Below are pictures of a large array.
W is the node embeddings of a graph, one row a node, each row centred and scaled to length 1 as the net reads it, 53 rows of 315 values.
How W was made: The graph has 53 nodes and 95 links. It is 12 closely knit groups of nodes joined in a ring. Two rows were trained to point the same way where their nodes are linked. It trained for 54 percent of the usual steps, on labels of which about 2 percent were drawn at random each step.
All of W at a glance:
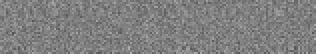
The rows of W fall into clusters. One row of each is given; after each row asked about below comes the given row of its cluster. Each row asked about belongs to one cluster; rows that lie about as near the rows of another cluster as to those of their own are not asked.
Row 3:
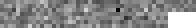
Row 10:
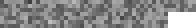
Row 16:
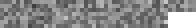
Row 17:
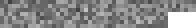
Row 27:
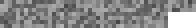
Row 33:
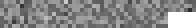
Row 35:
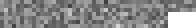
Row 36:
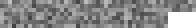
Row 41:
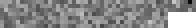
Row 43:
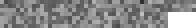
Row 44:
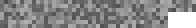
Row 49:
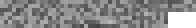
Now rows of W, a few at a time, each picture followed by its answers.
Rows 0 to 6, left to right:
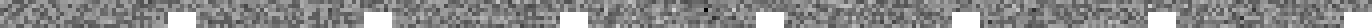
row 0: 49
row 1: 36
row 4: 44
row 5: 35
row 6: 3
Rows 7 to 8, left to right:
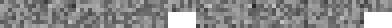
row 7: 27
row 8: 10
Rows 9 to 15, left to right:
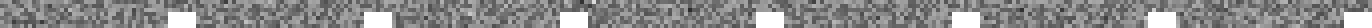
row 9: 36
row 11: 41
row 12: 33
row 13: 10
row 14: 10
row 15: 41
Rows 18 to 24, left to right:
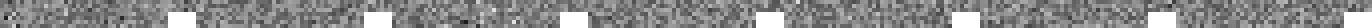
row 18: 44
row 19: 27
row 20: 3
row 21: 41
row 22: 16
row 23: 35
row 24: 17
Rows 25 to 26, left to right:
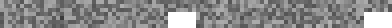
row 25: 35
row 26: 44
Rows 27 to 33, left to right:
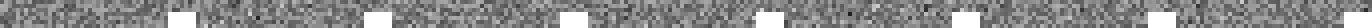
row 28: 35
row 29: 33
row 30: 10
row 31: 44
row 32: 33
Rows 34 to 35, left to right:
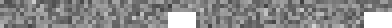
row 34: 43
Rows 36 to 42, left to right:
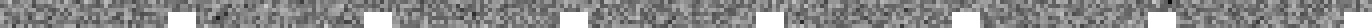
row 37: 3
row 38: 17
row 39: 27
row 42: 10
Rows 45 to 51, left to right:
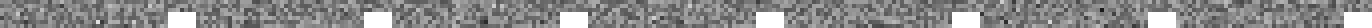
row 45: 36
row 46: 35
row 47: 49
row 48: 49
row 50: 41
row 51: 16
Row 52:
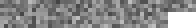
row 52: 43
